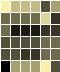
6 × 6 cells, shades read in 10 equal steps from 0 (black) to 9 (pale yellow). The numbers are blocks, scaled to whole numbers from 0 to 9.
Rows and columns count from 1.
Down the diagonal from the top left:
9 4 1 3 4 3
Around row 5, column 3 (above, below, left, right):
3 6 3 2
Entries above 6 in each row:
4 1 0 0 0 1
